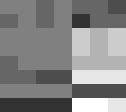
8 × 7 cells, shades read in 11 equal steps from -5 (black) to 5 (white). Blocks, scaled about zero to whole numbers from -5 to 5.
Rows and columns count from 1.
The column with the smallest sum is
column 3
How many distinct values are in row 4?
3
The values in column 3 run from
-3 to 0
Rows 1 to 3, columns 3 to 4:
-1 0 | -1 0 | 0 0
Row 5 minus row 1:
-1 0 1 0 3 3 4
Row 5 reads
-1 0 0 0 2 2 2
